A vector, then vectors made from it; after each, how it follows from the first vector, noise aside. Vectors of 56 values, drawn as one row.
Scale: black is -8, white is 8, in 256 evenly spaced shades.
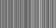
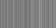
shrunk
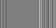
partly zeroed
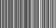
scaled up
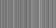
shrunk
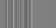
partly zeroed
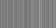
shrunk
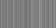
shrunk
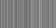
shrunk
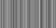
sign-scrambled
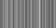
sign-scrambled
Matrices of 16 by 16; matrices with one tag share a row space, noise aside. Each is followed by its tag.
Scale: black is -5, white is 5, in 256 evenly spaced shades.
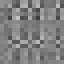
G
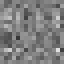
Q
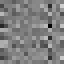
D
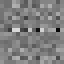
G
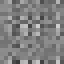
G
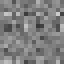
Q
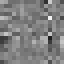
D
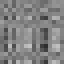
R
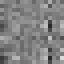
D
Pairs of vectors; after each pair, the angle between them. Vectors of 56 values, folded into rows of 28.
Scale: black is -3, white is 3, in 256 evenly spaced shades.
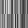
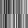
nearly opposite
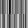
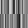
partly opposed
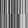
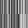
nearly parallel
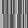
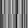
nearly opposite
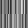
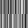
nearly parallel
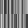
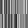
partly aligned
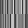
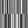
partly aligned
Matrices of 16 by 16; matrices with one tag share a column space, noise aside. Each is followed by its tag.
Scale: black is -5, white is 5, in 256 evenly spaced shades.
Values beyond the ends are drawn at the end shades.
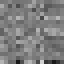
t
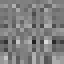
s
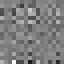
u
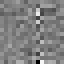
u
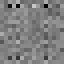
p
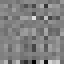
t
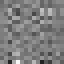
u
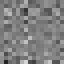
u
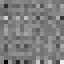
t
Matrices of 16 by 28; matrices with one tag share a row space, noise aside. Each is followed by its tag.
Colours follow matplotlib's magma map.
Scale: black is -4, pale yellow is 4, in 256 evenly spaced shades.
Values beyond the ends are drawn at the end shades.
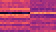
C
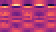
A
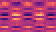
A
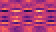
A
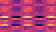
A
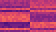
C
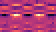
A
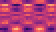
A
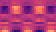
A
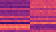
C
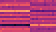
C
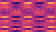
A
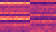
C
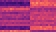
C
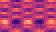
A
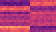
C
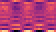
A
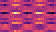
A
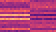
C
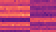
C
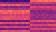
C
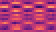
A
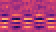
A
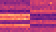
C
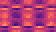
A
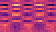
A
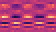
A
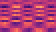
A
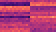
C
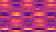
A
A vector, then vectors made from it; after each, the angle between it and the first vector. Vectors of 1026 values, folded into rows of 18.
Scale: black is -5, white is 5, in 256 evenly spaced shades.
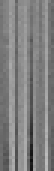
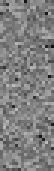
orthogonal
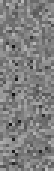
orthogonal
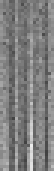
nearly opposite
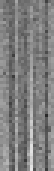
nearly opposite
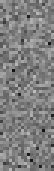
orthogonal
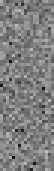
orthogonal
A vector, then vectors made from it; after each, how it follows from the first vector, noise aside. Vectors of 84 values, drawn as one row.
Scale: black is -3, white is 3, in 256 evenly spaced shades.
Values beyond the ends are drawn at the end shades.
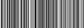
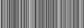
shrunk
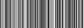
reversed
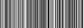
reversed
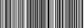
reversed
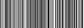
reversed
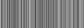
shrunk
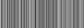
shrunk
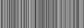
shrunk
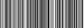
reversed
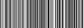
reversed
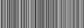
shrunk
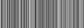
shrunk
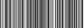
reversed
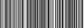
reversed
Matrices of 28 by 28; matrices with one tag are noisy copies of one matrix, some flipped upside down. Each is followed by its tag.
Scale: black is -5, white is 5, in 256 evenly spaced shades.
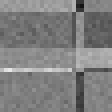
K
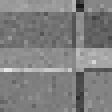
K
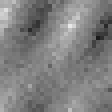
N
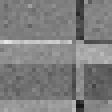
K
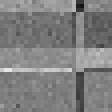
K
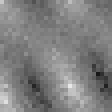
N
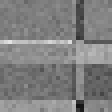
K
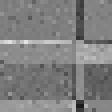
K
